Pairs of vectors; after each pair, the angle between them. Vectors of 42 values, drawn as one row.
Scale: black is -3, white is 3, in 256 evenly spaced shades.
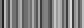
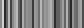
nearly opposite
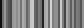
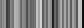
orthogonal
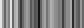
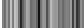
nearly parallel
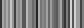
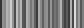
nearly parallel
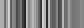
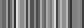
partly opposed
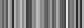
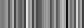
nearly opposite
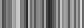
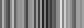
partly aligned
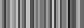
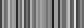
partly opposed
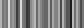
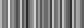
nearly parallel
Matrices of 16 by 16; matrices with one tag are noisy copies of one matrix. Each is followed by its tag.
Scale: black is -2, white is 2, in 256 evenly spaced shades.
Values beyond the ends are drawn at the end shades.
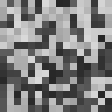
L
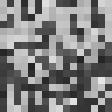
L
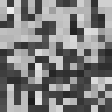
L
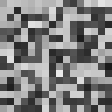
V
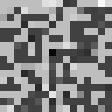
V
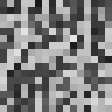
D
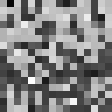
L
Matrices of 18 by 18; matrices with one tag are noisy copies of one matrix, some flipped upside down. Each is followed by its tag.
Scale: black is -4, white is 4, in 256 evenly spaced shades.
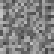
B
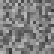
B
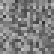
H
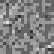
B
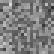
H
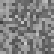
H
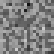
B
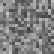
H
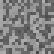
B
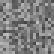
H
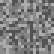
H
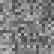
H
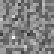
B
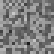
B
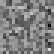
B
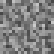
B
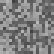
H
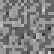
B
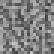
B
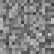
B
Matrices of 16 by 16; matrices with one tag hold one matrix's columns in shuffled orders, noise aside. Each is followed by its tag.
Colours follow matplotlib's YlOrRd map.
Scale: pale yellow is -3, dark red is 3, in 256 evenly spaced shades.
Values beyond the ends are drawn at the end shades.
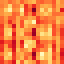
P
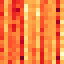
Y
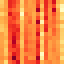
Y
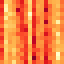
Y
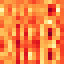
P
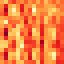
P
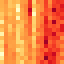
Y
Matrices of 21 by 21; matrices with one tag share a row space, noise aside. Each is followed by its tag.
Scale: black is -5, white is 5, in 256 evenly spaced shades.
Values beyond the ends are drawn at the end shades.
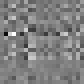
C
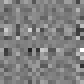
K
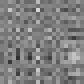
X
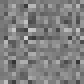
C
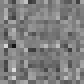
C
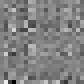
C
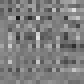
X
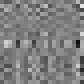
K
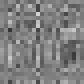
X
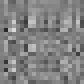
C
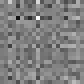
X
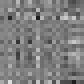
X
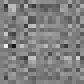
C
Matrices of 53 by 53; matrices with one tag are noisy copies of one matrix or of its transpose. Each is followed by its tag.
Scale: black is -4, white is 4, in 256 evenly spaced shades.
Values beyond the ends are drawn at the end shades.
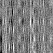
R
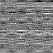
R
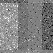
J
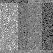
J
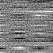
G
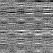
R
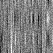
G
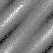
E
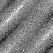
E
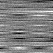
G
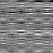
R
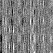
R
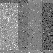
J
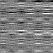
R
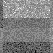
J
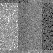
J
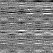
R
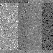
J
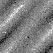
E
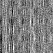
R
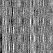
R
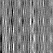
R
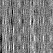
R
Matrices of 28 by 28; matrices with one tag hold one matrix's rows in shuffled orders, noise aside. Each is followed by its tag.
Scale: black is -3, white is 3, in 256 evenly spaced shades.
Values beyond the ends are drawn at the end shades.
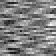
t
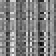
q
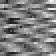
t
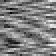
t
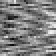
t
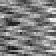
t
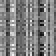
q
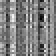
q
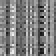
q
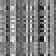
q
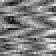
t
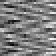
t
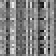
q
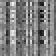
q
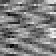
t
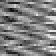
t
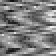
t
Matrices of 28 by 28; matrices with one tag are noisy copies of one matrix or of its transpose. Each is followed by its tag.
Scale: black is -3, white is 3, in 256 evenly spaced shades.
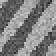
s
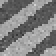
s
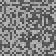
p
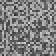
p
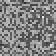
p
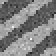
s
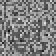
p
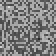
p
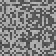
p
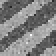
s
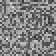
p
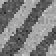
s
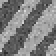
s
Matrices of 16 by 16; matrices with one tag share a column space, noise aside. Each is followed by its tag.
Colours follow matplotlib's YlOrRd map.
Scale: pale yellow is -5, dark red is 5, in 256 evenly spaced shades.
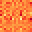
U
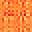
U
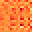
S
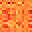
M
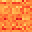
S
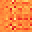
S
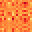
U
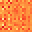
S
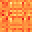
U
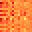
U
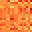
S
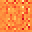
S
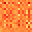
M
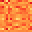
S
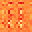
M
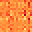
U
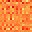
S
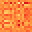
M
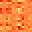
S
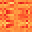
M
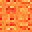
S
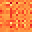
M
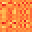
M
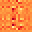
S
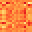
M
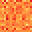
S
